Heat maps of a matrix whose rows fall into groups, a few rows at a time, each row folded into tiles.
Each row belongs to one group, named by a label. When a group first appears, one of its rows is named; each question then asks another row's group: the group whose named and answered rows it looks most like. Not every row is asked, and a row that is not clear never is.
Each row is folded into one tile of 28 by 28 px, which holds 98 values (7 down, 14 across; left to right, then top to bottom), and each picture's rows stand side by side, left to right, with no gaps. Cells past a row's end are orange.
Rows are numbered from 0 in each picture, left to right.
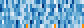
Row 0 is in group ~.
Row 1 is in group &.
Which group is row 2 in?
&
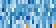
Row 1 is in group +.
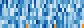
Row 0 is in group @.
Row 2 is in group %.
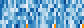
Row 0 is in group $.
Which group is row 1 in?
%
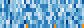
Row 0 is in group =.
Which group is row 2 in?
%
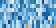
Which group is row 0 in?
@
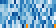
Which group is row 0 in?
@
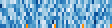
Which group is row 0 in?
~
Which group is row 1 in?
%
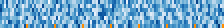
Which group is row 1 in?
=
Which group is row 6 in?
~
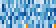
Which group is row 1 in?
+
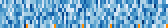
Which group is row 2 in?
%
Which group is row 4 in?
%
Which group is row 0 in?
~
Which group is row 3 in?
$
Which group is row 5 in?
&
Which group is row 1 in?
&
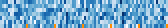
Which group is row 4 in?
&
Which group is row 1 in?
$
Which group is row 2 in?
=
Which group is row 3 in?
&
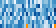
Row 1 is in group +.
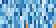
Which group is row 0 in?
@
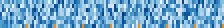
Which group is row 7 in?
@
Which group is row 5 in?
=
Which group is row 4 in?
&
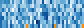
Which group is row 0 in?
%
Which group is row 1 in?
~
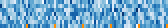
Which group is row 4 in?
%
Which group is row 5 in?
~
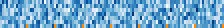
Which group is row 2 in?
@
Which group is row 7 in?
~
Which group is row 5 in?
$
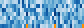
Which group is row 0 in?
~
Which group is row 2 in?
@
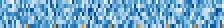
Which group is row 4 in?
$
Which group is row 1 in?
~
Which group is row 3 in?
=
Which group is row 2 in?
$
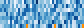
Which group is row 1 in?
=
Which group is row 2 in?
@
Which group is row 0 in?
=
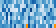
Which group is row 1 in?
%
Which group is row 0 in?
%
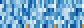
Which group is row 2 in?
$
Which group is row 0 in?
$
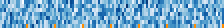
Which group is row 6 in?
%
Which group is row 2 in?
&
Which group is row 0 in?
=
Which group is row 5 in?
@
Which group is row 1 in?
@
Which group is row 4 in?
=
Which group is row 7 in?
+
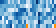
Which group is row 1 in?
&
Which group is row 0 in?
$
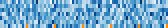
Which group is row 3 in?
&
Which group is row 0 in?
+
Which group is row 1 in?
=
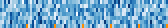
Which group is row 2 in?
+
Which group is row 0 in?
=
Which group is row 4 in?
@
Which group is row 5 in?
%
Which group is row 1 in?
=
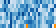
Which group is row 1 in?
%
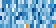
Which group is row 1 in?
=
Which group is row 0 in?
&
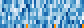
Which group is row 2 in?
=
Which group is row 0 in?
%
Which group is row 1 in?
~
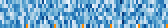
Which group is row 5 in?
@
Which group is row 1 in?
@
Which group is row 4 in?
&
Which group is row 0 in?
~
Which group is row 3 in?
=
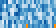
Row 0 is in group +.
